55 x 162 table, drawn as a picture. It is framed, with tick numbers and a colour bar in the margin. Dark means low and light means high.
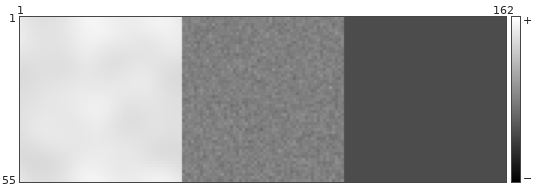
The table splits into one row of 3 panels. Panel 1,1: very high, smooth, faint in contrast. Panel 1,2: middling, fine-grained, faint in contrast. Panel 1,3: low, flat.
